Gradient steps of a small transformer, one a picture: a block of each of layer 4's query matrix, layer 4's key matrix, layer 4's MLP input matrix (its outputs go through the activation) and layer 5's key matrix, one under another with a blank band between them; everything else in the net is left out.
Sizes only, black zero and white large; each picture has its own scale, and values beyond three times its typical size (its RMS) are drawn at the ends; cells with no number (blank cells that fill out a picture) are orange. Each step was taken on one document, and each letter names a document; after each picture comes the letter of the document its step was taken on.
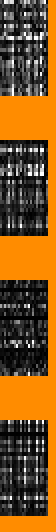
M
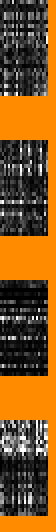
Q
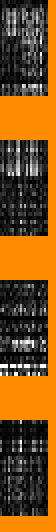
M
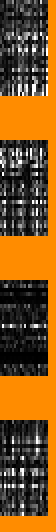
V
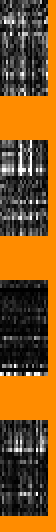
Q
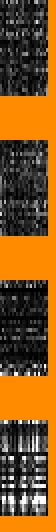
V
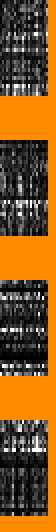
V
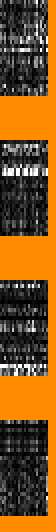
M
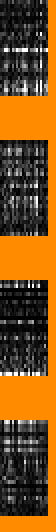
M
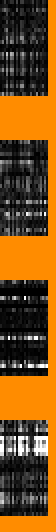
Q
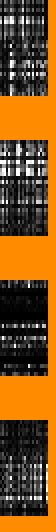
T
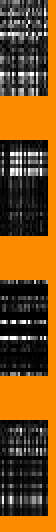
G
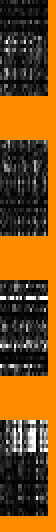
T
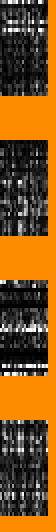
V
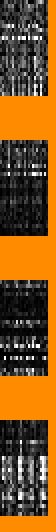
M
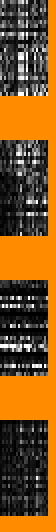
G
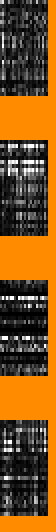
G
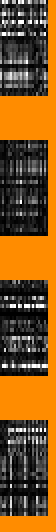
G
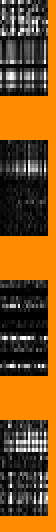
G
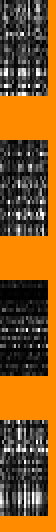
Q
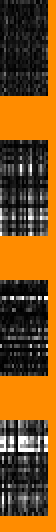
Q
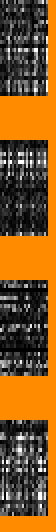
V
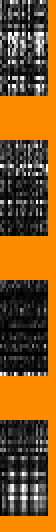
V
